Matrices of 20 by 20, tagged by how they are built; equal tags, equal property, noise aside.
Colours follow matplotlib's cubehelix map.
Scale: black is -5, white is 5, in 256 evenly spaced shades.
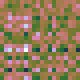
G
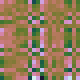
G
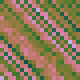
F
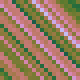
F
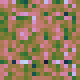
G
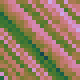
F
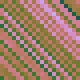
F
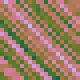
F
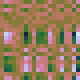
G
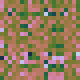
G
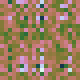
G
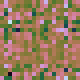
G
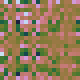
G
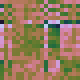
G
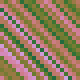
F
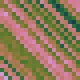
F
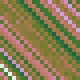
F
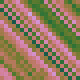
F
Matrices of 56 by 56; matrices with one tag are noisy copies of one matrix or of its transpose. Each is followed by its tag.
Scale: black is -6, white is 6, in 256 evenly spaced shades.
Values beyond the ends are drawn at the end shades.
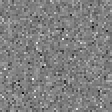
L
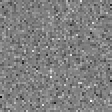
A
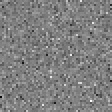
A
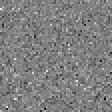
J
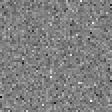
A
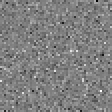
A
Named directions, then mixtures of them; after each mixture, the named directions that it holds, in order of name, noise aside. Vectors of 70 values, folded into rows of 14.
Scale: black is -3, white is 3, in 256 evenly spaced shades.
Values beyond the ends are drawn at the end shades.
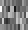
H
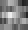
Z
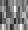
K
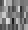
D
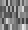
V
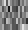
D, H, V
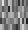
H, V, Z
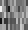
H, K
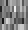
H, K, V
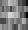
Z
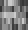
D, Z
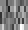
H, K, V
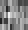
H, K, Z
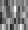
K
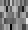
K, V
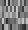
V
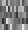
V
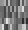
V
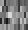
D, H, Z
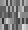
V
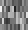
H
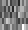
V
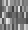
D, H, V
